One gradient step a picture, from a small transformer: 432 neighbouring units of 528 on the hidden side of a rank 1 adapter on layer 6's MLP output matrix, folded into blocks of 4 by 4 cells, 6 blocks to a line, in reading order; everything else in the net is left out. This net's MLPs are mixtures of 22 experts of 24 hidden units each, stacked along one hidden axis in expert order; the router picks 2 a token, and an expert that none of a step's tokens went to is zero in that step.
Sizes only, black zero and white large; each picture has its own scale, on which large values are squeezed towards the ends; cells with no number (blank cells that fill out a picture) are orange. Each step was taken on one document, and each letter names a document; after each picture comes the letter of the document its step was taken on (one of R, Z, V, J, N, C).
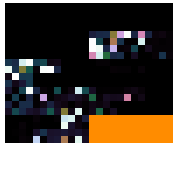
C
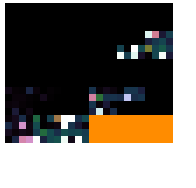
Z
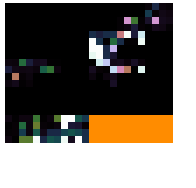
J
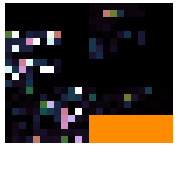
C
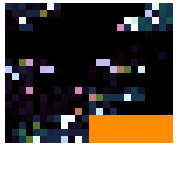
J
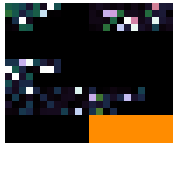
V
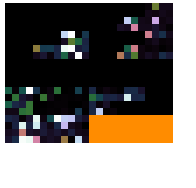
Z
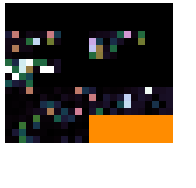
C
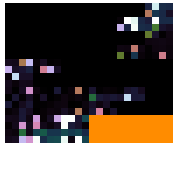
J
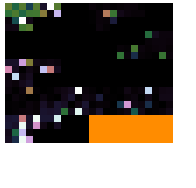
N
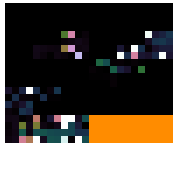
Z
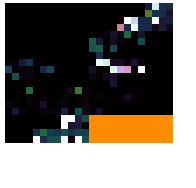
J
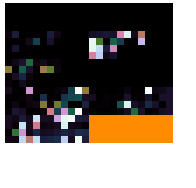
C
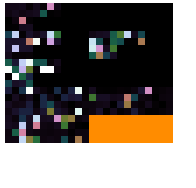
C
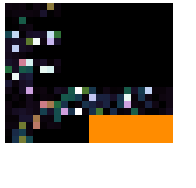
C
